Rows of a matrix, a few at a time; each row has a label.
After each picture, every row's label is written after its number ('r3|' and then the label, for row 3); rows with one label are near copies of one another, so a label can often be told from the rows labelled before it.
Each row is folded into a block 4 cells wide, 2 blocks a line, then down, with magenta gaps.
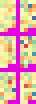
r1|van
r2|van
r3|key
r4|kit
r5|van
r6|key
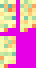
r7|van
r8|van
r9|van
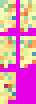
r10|van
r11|kit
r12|kit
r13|van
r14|key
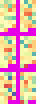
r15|van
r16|key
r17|key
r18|van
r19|key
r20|kit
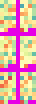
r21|van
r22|kit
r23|kit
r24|van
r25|kit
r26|kit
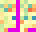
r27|van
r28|van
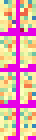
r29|key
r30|kit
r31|van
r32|van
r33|kit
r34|key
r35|van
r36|van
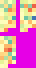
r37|van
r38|van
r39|key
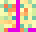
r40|van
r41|kit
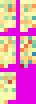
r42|van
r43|van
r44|kit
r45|kit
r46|van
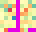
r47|van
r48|kit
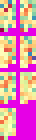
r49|kit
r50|kit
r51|key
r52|key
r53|kit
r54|van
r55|kit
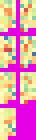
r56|key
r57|kit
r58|key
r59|kit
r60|key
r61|van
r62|key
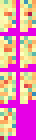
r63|key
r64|key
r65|key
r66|van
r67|kit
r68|key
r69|kit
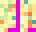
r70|van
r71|key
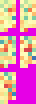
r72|van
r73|van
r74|kit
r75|key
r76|key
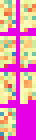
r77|key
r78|van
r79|van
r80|kit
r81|key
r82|key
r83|kit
